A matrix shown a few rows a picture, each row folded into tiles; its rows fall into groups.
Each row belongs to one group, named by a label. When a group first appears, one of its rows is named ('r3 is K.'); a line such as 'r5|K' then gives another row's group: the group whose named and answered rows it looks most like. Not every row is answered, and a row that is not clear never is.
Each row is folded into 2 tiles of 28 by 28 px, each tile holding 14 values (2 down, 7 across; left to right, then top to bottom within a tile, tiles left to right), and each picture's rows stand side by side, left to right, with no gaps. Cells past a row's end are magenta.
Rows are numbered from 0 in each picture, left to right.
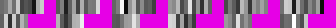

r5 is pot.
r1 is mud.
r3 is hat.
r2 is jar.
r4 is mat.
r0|mat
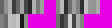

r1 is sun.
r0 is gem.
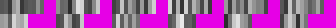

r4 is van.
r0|mat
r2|mat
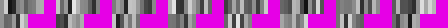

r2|jar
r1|jar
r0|sun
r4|mat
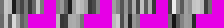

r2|hat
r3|jar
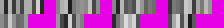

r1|jar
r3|gem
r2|van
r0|van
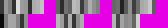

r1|mat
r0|gem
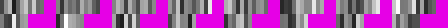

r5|mud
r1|van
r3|gem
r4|pot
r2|jar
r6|sun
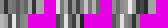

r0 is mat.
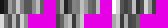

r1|sun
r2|hat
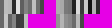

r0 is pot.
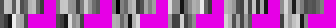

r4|hat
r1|jar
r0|jar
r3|jar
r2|mat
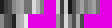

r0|mud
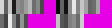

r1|mud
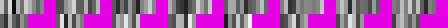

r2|mat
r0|van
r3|sun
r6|pot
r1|mat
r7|van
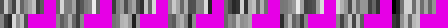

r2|gem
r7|mud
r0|jar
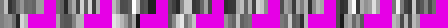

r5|gem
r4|mud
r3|mat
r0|sun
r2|hat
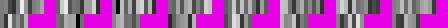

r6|jar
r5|hat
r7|jar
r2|van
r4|van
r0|gem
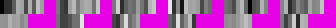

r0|mat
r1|mud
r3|van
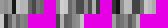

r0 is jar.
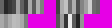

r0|mat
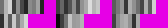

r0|pot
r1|mud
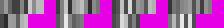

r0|sun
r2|van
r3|mat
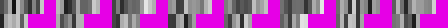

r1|sun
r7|gem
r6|pot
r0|gem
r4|sun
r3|sun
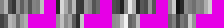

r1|pot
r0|sun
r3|sun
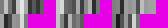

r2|sun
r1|hat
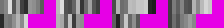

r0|pot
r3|mud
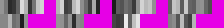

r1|hat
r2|mud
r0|gem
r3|pot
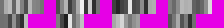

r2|mat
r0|pot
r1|jar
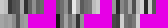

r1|gem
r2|van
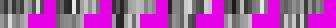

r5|mat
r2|mud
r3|gem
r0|van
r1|mud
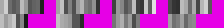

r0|hat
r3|mud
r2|gem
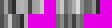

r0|gem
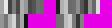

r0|hat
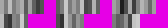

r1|van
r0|jar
